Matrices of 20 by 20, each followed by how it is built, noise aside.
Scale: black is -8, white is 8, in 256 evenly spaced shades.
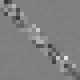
banded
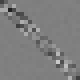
banded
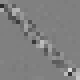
banded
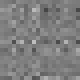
low rank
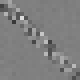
banded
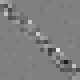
banded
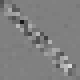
banded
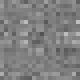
low rank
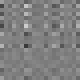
low rank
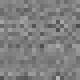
low rank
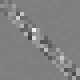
banded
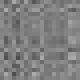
low rank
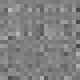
low rank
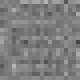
low rank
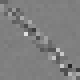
banded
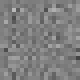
low rank
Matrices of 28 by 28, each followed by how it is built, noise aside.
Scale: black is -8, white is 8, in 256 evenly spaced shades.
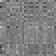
low rank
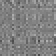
low rank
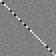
diagonal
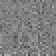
low rank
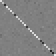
diagonal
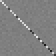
diagonal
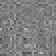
low rank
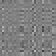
low rank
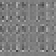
low rank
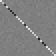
diagonal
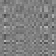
low rank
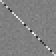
diagonal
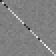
diagonal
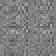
low rank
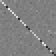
diagonal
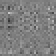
low rank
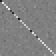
diagonal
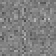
low rank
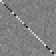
diagonal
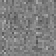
low rank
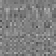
low rank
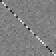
diagonal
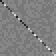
diagonal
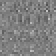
low rank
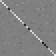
diagonal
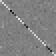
diagonal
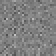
low rank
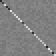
diagonal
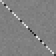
diagonal
